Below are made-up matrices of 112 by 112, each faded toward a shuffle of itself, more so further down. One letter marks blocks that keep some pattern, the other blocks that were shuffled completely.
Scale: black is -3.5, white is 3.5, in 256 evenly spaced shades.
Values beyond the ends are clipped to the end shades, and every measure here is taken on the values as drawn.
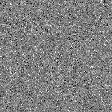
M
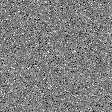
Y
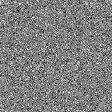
M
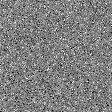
Y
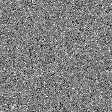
Y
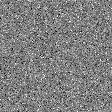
Y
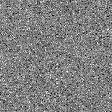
M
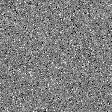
Y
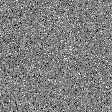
Y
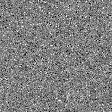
M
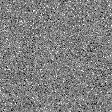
M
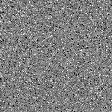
M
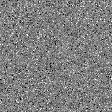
M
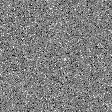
Y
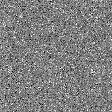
M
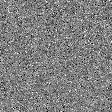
Y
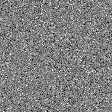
Y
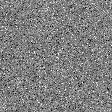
Y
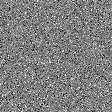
Y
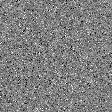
Y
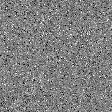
M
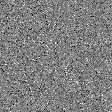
M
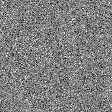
Y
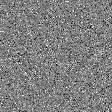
M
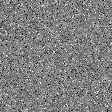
Y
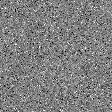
M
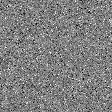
Y
